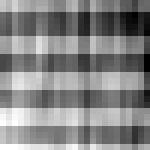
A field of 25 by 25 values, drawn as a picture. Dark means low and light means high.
Stripes running across repeat 4 times from top to bottom. The ninth with the highest average is the bottom left. The field climbs toward the bottom left. On average the colour sits 50% of the way up the scale.
